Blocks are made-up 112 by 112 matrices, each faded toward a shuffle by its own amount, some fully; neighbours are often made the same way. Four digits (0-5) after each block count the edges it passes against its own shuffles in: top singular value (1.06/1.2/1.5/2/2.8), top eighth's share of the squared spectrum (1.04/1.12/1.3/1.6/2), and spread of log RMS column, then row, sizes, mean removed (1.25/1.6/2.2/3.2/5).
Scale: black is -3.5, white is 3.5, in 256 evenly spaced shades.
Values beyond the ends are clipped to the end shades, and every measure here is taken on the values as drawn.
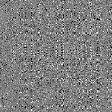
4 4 3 2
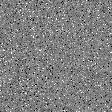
1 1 0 0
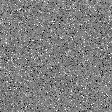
2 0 0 0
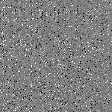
3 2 1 0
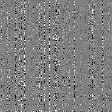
3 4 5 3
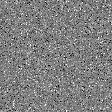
3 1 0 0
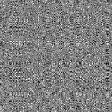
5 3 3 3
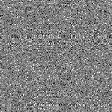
4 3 2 2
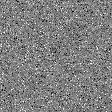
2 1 0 0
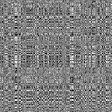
5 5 4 4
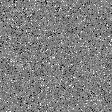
2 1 0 0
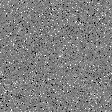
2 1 0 0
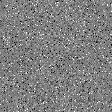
3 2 0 0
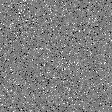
0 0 0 0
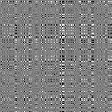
5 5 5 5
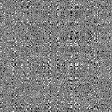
5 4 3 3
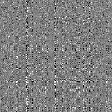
5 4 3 3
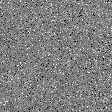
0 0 0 0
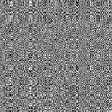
5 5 4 4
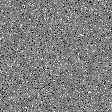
0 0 0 0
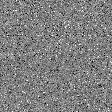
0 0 0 1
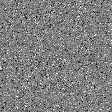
0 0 0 0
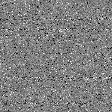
1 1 0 2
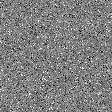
0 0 0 0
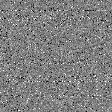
1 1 0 2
